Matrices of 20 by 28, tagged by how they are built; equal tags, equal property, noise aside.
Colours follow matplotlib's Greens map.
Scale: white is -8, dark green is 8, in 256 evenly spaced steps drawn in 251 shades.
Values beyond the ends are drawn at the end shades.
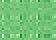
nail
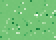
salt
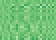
nail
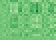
nail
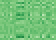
nail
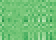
nail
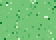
salt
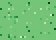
salt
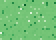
salt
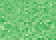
nail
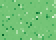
salt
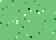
salt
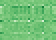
nail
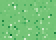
salt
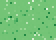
salt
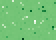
salt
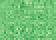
nail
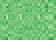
nail
